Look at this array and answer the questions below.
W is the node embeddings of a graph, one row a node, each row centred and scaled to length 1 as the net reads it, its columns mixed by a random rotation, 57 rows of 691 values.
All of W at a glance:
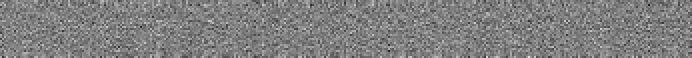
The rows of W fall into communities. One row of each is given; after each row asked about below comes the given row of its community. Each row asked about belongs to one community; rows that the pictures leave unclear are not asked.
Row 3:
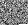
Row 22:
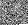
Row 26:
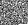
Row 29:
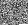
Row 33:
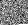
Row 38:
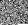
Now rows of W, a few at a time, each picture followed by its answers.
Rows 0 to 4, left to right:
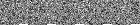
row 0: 26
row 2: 22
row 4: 3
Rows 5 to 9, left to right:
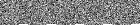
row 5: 3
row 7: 26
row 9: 22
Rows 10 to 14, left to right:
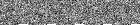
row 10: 26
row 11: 22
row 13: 3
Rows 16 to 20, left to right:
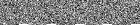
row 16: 29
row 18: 22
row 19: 38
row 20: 3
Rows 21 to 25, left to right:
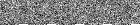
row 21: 3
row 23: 22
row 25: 29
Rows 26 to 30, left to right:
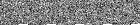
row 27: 26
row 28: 29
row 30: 22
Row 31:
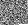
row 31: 3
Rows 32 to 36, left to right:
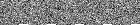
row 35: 29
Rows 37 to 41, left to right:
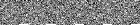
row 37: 22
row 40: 29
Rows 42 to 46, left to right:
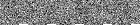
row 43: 3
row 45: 29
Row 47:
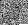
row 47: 29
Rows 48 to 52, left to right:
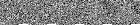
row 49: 22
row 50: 22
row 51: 3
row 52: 3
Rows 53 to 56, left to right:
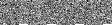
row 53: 29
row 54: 29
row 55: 3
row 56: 29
